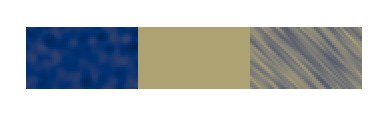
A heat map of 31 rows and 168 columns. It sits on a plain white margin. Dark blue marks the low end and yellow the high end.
It is made of 1 by 3 panels. Panel 1,1: very low, blotchy, faint in contrast. Panel 1,2: high, flat. Panel 1,3: middling, slanting down to the right.
